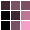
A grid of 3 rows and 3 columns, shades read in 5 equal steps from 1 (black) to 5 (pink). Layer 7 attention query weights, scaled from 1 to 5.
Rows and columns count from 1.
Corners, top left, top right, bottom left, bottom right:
2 3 1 5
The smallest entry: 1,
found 2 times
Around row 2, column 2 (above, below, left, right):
3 3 1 4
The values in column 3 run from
3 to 5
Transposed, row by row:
2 1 1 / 3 2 3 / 3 4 5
